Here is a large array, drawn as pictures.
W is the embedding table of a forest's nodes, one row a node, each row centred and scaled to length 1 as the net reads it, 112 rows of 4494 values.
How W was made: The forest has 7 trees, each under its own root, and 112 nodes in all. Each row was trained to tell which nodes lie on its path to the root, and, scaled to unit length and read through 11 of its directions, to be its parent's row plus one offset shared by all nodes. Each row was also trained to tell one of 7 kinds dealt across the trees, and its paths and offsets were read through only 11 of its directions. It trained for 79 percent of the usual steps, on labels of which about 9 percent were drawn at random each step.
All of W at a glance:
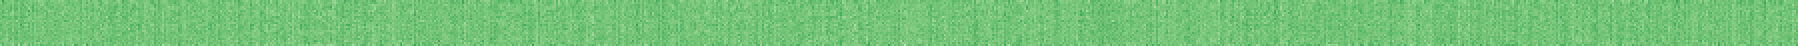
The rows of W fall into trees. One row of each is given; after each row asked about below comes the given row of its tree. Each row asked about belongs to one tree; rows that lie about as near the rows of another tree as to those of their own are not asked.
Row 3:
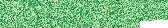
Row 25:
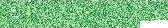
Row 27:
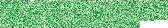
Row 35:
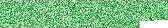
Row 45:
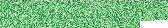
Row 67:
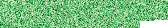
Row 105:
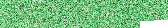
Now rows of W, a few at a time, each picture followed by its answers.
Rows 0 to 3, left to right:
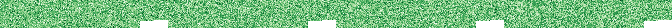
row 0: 27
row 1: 27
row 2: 3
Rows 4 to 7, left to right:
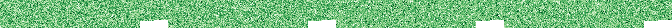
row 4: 3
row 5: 27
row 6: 105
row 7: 45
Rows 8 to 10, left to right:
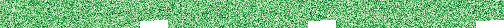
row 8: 3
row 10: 67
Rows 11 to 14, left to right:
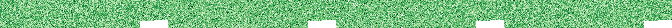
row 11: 27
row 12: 105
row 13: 3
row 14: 27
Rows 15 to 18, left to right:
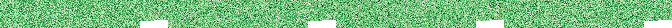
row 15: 105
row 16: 27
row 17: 27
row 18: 35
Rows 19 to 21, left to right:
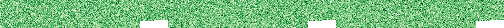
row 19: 3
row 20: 35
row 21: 105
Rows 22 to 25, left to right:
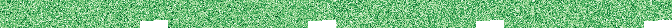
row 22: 27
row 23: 67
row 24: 45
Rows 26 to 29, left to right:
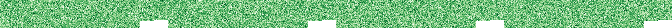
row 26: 27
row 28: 105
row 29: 105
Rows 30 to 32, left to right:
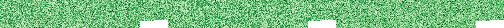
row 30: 35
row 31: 3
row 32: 105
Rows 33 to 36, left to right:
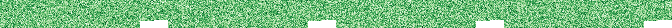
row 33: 35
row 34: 25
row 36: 3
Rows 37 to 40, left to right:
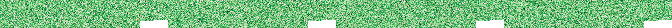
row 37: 25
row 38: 25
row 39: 67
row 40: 3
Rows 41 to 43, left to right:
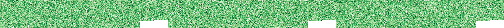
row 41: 45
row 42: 45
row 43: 27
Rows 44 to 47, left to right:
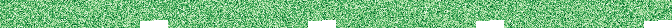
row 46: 27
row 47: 3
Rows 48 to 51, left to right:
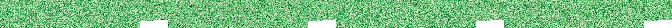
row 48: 25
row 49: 67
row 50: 25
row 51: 67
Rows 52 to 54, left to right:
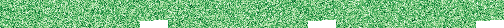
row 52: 35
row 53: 67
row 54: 67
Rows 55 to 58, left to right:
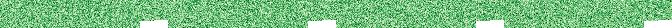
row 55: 105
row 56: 105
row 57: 27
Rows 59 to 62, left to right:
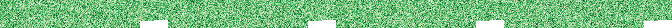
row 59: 27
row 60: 105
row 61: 25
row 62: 105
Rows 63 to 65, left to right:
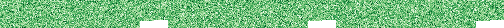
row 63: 105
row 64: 105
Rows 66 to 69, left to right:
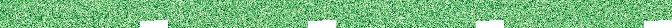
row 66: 27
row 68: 25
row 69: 105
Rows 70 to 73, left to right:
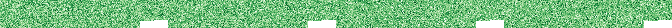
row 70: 105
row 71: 25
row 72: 3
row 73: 67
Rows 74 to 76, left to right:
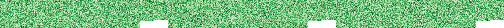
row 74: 25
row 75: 25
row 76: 35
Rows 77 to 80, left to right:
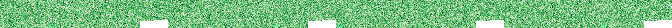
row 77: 27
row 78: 45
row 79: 105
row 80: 45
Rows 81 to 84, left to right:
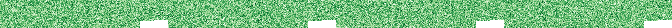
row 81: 3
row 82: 25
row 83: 45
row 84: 27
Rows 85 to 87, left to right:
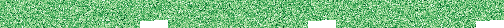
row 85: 27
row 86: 67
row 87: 35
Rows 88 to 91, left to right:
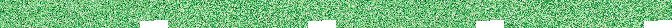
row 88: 27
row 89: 105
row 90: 105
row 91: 67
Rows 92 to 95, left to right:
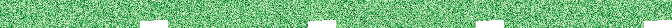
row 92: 25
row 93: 35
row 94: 27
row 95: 25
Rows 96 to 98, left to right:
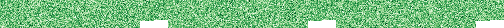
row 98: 35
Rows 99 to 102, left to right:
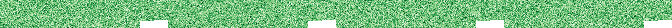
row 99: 67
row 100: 67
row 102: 35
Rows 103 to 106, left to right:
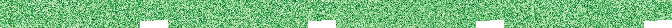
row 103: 35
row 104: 25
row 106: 25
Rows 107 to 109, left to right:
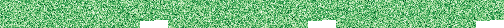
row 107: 3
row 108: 3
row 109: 35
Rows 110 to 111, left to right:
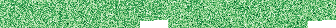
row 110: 45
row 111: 105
